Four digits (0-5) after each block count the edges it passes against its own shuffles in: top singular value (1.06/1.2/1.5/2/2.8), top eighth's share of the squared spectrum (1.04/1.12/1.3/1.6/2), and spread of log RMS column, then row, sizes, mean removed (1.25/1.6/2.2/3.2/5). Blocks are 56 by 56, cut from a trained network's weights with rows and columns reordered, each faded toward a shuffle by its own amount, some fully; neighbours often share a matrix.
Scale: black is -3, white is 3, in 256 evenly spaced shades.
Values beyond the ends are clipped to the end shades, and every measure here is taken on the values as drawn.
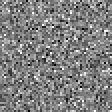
0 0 0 0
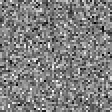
1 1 0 0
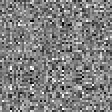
4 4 2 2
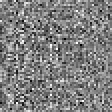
4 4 2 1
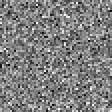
0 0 0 0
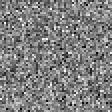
1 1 0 0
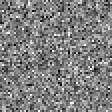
0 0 0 0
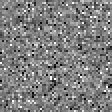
1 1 1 0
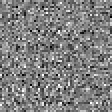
3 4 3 2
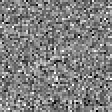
1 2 0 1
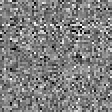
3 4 2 2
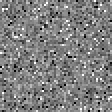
1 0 0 0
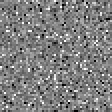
0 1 0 0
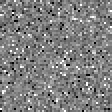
0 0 0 0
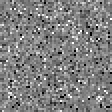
0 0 0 0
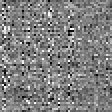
2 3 3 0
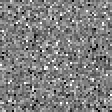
0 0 0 0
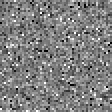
0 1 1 0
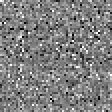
1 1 2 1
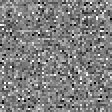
1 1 1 0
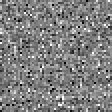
1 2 2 0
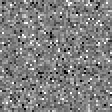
0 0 0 0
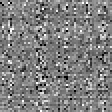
2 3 3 0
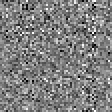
3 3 2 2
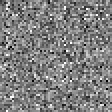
3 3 1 2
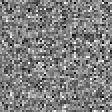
3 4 2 1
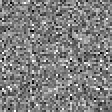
3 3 2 1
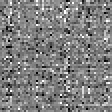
2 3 3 0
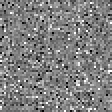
0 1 1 0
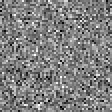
1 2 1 0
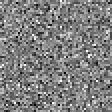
2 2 1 1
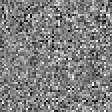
2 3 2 2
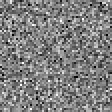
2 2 1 0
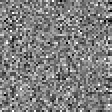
2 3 2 1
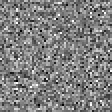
2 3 1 0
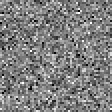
1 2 0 0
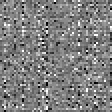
2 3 3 0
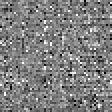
2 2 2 0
